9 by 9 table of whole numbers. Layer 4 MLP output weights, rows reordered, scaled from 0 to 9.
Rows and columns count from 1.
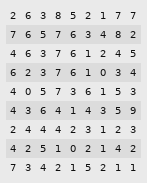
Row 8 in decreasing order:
5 4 4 2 2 2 1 1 0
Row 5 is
4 0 5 7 3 6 1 5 3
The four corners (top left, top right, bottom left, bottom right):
2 7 7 1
